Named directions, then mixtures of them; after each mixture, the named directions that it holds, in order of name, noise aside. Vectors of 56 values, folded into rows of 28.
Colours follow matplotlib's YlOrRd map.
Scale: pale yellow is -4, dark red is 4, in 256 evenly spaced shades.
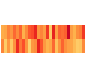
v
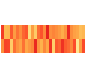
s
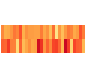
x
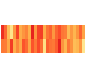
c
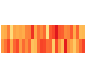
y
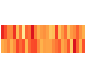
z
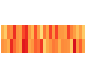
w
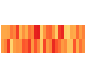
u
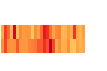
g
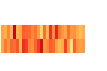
g, w, y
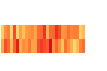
g, y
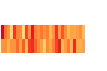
c, z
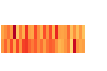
g, w, z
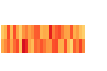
u, w, y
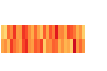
w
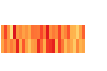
c, g, v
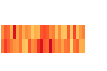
g, x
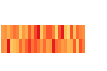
u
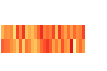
w, z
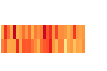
g, x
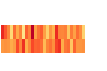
c, y, z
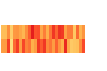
u, v, y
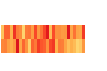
g, v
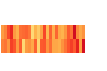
c, u, v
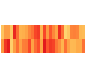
g, u, y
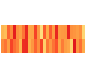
w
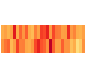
g, s, v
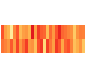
c, y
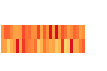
x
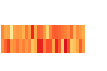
c, x, y
